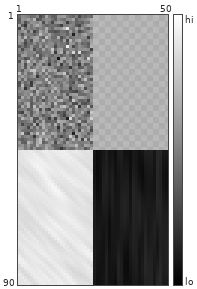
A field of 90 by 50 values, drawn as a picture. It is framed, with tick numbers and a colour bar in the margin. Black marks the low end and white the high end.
The table splits into 2 rows of 2 panels. Panel 1,1: middling, fine-grained, strong in contrast. Panel 1,2: high, checkered, faint in contrast. Panel 2,1: very high, slanting down to the right, faint in contrast. Panel 2,2: very low, streaked downward, faint in contrast.
